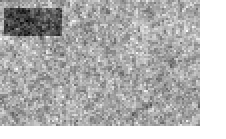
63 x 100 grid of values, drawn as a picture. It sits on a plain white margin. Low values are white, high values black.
The field is mottled with small blotches. Most values sit low, with a long tail of high ones. In the top left lies a patch that is higher than the rest. Neither half mirrors the other. The top left is the ninth with the highest average.
